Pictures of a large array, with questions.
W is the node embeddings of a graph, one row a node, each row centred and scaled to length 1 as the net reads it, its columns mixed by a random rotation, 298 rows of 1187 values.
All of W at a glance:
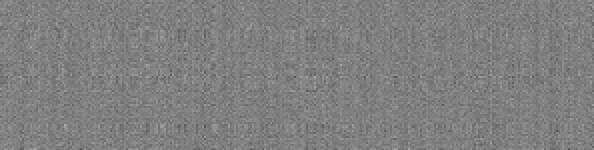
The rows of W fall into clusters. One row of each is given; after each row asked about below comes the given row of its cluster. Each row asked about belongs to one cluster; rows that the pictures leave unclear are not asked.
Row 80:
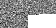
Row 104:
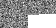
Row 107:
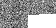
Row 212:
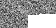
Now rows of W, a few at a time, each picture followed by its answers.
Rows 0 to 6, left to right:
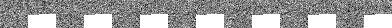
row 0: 104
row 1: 212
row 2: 80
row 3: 80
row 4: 107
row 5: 80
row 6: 107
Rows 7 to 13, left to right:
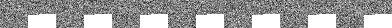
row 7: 212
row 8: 104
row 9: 212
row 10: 80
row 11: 104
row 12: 212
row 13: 212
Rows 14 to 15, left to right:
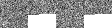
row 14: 107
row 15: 104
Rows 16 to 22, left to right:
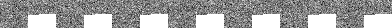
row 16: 107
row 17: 212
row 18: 80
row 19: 107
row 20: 80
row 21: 104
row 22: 107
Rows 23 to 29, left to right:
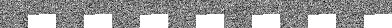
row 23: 80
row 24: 80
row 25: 212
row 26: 104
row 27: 107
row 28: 104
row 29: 80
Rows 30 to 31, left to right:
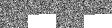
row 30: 104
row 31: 104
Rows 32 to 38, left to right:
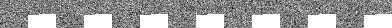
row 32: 80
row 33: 212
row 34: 80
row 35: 107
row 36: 104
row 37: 212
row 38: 107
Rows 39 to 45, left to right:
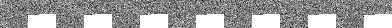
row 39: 107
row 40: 212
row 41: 212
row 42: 104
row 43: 107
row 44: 80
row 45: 107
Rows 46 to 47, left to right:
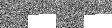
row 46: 80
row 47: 107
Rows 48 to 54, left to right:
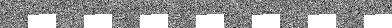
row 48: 80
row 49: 104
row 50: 107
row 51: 107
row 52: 212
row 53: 104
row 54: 107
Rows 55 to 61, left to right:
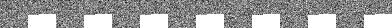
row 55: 104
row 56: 104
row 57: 104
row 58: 104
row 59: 80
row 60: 80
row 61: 80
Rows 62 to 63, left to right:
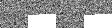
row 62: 212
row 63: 80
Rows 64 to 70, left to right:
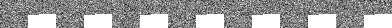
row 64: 80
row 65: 80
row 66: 107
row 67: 104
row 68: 80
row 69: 80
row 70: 104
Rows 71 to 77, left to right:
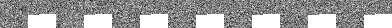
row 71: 107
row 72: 104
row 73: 80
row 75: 80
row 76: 212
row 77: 80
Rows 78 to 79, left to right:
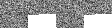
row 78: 80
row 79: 212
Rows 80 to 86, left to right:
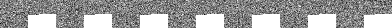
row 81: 107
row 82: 212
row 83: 80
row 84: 212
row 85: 212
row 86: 104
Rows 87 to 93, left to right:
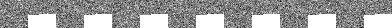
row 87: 80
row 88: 212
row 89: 104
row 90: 212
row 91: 107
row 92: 212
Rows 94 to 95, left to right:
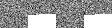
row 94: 212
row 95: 80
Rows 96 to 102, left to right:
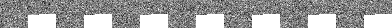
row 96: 104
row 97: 80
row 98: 212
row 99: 107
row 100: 80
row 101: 107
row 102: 80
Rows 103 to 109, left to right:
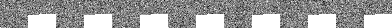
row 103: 212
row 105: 104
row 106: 212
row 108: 104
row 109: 80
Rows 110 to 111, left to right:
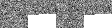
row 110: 80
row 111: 107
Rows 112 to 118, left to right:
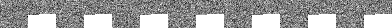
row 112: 107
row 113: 80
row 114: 212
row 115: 104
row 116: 107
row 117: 80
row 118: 80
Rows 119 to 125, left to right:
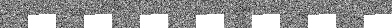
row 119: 80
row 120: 80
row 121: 104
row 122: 104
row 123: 107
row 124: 80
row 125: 212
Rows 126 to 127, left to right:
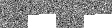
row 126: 107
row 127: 212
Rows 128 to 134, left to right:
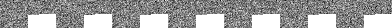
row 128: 104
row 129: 212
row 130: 104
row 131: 104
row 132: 104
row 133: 104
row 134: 212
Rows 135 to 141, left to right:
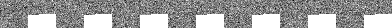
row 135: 107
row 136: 212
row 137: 104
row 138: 80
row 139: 212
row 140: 104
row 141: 80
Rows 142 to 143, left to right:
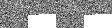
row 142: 80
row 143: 212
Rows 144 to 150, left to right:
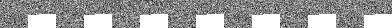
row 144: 212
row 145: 80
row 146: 104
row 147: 80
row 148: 212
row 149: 80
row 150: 212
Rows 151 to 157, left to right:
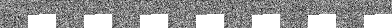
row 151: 212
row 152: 104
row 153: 104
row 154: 104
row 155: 104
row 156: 107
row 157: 107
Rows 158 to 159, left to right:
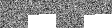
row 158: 104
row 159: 212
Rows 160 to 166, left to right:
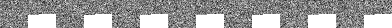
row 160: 104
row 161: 212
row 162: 80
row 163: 104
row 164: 80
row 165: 104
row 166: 104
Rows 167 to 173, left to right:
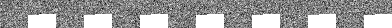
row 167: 104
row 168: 104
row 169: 80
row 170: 107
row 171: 80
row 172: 104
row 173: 80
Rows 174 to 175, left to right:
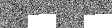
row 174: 107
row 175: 104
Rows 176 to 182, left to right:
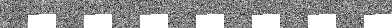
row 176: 107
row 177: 107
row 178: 104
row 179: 80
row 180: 80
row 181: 80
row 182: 212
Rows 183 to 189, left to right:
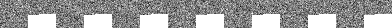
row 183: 80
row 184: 212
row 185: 212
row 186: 104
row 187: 107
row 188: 80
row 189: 104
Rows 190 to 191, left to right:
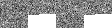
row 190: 107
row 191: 212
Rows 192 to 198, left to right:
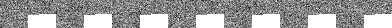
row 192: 104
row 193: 107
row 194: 80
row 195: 104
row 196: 107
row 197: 212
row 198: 212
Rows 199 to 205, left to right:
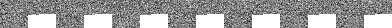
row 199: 80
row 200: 212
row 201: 104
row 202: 80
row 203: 80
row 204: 80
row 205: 80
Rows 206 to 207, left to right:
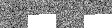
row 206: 107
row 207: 104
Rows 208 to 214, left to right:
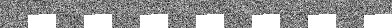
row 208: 104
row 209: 212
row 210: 212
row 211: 212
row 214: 107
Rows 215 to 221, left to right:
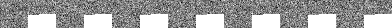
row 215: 107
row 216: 212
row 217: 80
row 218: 104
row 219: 107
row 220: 104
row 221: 104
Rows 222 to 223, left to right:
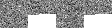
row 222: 212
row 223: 107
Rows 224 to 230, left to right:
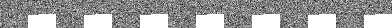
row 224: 104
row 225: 212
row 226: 80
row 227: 107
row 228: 212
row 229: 104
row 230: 80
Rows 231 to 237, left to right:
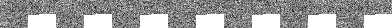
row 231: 107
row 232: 212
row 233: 212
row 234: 80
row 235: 104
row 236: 107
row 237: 107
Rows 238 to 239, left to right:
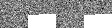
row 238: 80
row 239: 104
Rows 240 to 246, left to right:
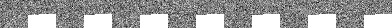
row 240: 104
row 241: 107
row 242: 104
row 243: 80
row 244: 107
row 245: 212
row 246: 80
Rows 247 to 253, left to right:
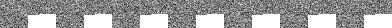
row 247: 212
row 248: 80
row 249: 107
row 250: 80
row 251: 80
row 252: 80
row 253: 80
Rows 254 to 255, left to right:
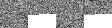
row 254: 80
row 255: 104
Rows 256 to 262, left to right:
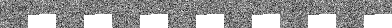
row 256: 107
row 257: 80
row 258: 212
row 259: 80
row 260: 80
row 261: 107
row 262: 107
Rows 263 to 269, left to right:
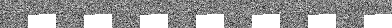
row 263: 80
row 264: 80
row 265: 212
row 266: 80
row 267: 212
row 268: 80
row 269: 107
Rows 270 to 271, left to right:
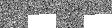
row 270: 104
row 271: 107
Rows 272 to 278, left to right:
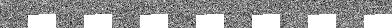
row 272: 107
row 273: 212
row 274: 107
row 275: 212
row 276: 80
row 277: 104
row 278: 104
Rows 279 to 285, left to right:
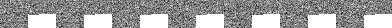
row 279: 80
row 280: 80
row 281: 104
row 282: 212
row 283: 107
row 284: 80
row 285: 80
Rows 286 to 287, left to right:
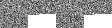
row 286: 212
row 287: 212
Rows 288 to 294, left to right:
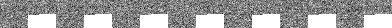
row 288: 107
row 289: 107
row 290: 212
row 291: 212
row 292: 80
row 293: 104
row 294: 107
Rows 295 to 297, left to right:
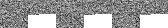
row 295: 80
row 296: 212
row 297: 80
